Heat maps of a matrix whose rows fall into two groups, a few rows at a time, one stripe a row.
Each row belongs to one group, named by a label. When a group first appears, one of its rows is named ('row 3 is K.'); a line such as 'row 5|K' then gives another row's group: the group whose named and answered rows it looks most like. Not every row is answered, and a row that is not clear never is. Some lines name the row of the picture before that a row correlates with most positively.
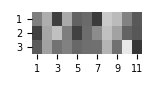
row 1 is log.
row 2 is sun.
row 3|log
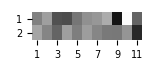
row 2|log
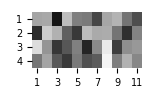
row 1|log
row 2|sun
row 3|log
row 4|log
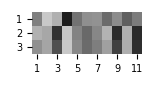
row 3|log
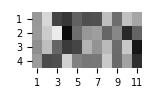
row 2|sun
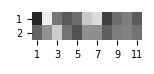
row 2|sun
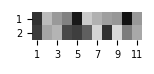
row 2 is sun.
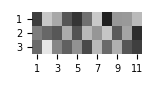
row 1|sun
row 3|sun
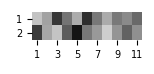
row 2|sun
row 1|log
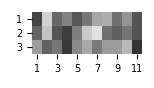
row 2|sun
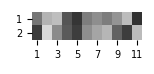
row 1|sun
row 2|sun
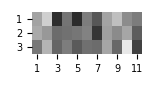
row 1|log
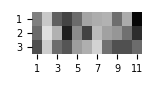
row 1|log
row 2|sun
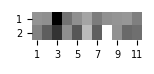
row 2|log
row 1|log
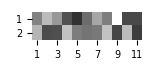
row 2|log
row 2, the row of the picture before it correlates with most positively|2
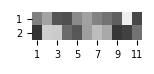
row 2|sun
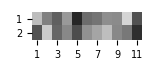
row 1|log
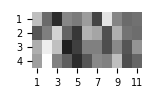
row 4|sun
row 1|log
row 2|sun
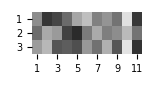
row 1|log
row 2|sun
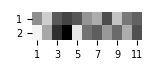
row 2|log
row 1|sun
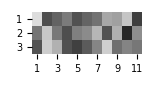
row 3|sun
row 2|sun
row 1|log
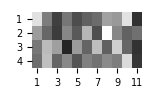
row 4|log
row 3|sun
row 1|log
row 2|log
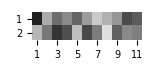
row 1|sun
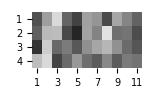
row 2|sun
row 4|log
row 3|sun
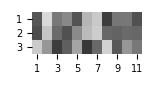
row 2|sun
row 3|log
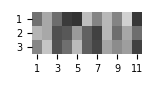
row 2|log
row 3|log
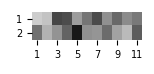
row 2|sun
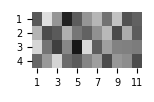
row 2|log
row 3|log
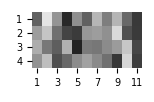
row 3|log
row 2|sun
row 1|sun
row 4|log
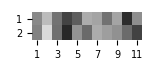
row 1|sun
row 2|sun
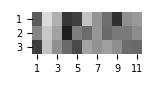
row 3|sun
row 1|sun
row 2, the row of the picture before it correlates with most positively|2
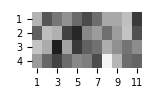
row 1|log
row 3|log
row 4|log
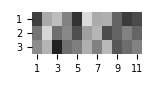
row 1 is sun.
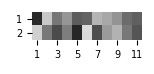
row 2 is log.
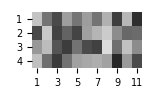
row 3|log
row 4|log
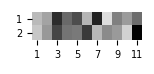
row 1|log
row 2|log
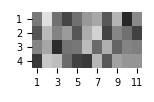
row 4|sun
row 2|sun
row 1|sun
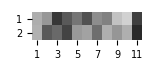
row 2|log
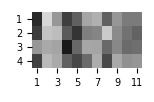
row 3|sun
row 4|sun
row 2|sun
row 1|sun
